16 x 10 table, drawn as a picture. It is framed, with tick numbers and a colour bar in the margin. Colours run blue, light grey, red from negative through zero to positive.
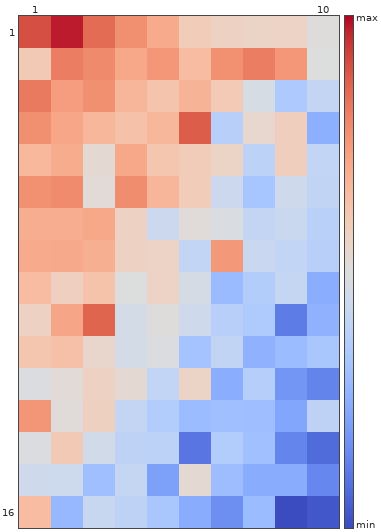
Ninth with the highest average: top left. Average level on the scale: 50%. Stripes: none. Slope: up to the top left. Ninth with the lowest average: bottom right.
